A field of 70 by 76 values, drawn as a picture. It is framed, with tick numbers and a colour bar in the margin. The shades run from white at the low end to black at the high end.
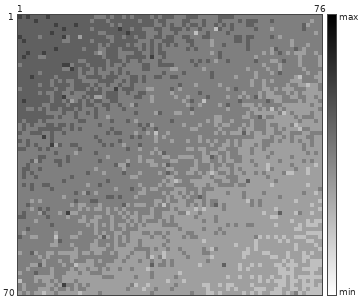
No row or column stands out. The ninth with the lowest average is the bottom right. The top left is the ninth with the highest average. The texture is fine-grained noise. Overall the values sit about 50% of the way up the scale. There is an overall slope up to the top left.
